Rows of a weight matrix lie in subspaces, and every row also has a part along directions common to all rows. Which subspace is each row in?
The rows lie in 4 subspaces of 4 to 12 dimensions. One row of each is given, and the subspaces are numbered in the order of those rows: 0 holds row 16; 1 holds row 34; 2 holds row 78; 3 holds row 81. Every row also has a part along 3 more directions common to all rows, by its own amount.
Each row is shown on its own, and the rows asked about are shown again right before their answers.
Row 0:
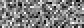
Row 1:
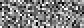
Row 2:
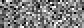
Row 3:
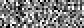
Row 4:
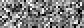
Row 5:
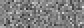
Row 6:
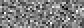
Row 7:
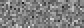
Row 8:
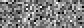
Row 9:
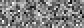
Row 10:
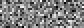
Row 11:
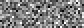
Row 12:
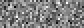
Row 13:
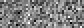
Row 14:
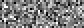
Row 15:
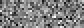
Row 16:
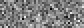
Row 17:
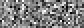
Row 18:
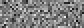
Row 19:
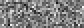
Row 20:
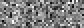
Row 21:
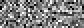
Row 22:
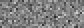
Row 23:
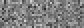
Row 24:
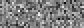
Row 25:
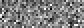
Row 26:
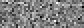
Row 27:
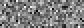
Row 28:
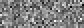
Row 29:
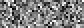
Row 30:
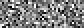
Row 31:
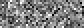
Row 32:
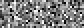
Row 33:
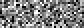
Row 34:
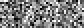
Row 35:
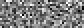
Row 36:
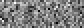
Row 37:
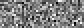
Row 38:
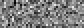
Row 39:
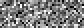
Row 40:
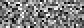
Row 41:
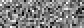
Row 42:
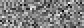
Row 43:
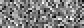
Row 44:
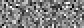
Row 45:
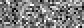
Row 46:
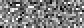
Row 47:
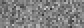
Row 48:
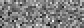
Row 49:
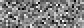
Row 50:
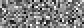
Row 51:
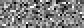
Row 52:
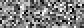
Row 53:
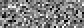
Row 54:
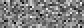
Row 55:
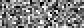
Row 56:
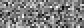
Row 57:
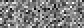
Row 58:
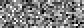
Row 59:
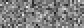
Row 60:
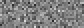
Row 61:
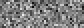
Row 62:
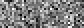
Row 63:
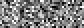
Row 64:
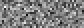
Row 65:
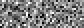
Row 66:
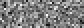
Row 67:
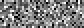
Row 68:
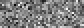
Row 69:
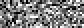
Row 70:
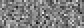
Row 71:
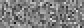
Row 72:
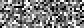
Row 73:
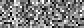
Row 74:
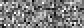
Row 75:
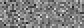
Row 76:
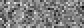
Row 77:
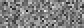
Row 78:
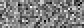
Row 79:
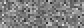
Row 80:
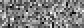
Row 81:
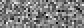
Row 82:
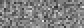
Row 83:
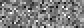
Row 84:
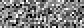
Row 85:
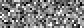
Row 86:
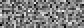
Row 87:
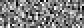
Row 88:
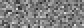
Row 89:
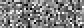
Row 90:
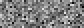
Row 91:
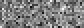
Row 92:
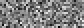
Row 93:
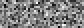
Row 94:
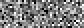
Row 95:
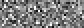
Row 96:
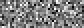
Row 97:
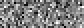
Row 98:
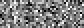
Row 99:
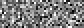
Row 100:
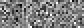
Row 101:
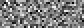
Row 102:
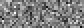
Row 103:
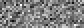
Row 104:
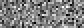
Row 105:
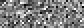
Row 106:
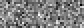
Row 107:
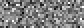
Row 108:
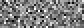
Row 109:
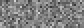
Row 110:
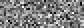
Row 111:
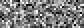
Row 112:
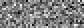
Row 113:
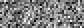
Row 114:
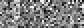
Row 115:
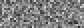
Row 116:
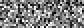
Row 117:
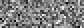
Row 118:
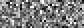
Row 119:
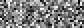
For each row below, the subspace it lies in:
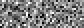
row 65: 3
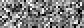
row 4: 2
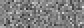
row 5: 1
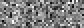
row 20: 1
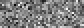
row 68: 2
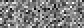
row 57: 1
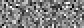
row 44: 3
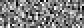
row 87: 3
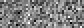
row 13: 1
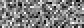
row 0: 2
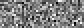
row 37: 1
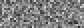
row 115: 3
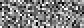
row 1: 2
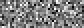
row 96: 3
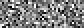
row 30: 3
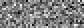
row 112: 2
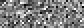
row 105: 2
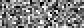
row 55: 3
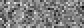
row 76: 1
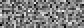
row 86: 3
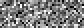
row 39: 2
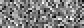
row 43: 0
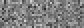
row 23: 3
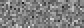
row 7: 1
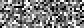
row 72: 3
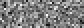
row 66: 2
